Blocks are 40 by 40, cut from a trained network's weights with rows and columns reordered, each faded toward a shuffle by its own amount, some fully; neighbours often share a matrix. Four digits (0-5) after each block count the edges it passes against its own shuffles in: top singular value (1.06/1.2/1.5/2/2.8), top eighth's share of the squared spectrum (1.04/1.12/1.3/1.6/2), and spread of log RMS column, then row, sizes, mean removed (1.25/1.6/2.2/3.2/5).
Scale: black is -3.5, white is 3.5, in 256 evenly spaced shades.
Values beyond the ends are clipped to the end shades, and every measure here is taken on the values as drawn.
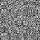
3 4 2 1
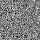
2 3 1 0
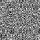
3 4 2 0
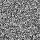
0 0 0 0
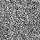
0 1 1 0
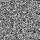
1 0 0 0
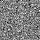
0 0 0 0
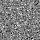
0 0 0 0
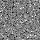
0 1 0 0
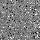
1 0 1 0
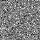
0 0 0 0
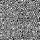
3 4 2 1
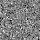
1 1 0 0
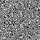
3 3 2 1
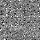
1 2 1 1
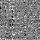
2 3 2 0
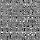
3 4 3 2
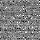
2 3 2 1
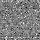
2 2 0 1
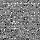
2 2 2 1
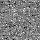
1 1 1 0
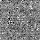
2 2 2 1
